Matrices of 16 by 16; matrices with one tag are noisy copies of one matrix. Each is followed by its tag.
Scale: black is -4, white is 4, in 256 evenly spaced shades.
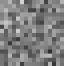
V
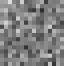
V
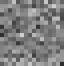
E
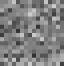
E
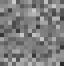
E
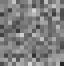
E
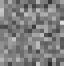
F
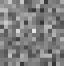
V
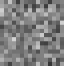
F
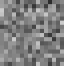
F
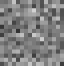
E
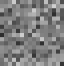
E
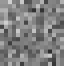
V
